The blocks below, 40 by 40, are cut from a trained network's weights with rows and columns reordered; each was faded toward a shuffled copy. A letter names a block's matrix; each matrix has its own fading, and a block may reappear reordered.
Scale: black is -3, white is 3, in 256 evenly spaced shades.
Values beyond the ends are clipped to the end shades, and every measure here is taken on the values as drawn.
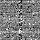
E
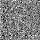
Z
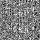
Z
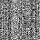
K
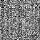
K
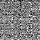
E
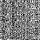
K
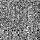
Z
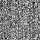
K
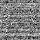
E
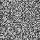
K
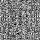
K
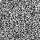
Z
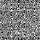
E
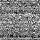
E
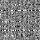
K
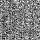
Z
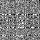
K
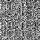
K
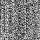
K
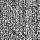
K
